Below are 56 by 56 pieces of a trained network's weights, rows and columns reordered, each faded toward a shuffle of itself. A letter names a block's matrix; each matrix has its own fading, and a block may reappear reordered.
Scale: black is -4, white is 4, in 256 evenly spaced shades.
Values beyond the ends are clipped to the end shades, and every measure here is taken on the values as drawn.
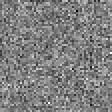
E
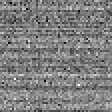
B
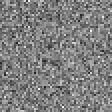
E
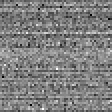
B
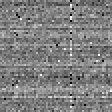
B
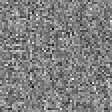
E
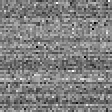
B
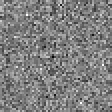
E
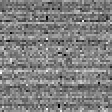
B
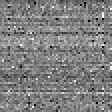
B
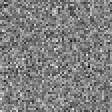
E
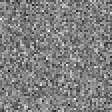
E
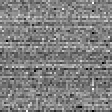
B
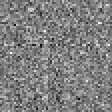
E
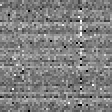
B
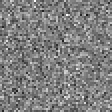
E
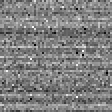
B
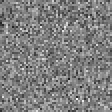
E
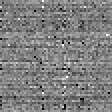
B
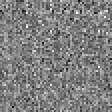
E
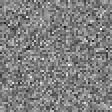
E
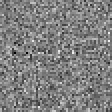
E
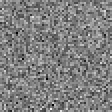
E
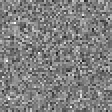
E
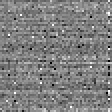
B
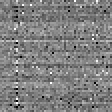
B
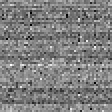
B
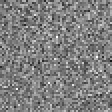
E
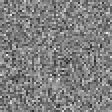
E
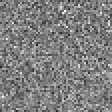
E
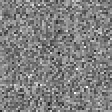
E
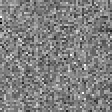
E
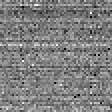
B
